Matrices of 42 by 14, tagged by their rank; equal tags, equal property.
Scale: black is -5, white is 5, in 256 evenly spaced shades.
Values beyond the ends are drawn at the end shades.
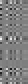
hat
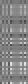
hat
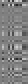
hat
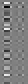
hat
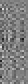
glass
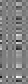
hat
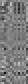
glass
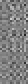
glass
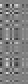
hat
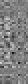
glass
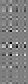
hat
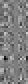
glass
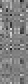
glass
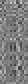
glass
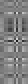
hat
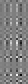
hat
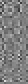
glass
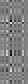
hat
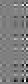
hat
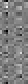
glass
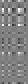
hat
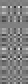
hat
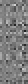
glass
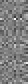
glass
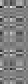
hat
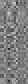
glass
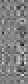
glass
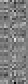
glass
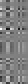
hat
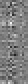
glass
